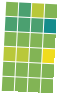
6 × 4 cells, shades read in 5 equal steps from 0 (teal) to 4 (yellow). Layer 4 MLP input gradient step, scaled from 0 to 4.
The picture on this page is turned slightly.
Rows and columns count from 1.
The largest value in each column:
3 3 3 4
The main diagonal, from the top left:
2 1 2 4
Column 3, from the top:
3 1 2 2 2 2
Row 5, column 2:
2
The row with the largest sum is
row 4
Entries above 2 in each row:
1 0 0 3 0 0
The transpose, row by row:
2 1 2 3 2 2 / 1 1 2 3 2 2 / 3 1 2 2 2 2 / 2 0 2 4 2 2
